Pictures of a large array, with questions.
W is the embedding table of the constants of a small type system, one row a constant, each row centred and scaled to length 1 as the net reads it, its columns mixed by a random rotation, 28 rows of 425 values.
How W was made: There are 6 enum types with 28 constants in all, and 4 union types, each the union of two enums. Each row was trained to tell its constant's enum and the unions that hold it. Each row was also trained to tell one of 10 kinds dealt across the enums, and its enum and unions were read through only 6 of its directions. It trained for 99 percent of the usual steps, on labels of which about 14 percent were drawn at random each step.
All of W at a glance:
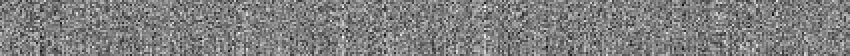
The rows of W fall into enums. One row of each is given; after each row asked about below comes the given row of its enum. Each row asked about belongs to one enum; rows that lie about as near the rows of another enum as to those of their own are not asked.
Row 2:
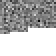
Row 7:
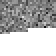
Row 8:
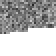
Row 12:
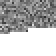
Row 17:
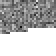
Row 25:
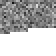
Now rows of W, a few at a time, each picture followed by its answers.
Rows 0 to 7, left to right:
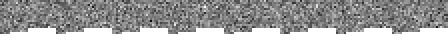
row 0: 7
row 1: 8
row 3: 12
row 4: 17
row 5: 25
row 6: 7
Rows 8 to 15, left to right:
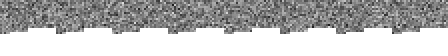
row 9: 8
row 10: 2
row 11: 7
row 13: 7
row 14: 17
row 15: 8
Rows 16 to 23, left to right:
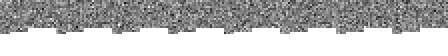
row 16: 12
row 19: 2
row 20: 7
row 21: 17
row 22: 12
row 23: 2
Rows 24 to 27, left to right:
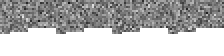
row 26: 12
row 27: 2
